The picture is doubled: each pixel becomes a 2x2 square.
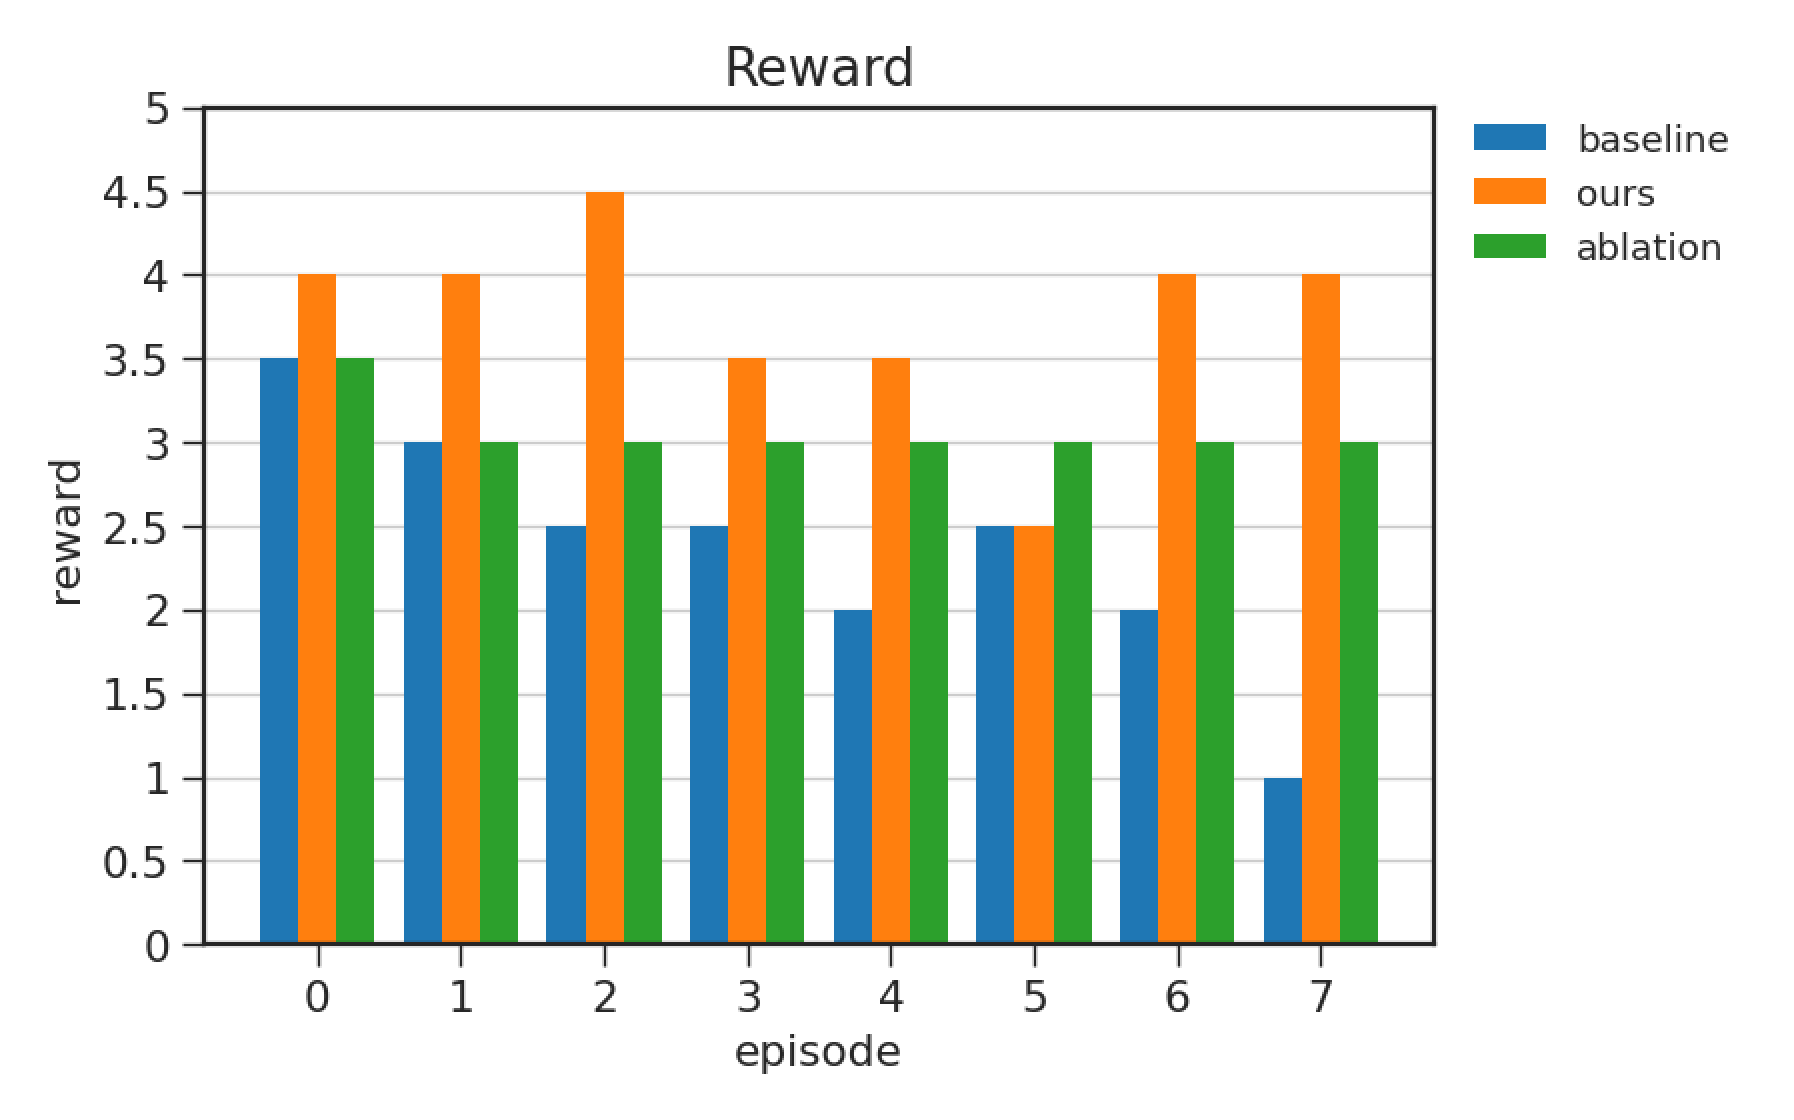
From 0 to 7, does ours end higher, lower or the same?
the same
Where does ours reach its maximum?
2
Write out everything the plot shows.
Title: Reward
x-axis: episode, ticks 0 1 2 3 4 5 6 7
y-axis: reward, ticks 0 0.5 1 1.5 2 2.5 3 3.5 4 4.5 5
Legend: baseline, ours, ablation
Values:
baseline: 3.5 3 2.5 2.5 2 2.5 2 1
ours: 4 4 4.5 3.5 3.5 2.5 4 4
ablation: 3.5 3 3 3 3 3 3 3
